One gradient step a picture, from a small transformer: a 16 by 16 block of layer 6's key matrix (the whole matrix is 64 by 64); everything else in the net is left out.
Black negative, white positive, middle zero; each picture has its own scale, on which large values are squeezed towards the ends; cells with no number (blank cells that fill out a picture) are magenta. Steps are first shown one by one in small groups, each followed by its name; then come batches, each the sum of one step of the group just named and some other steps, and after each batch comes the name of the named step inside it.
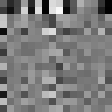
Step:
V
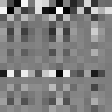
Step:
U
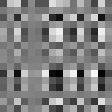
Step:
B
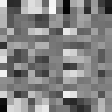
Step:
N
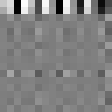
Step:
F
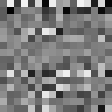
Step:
V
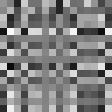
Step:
F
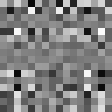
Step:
B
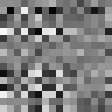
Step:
U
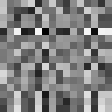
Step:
N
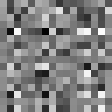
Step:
U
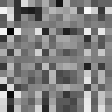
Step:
F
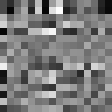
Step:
V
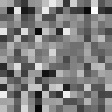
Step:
N
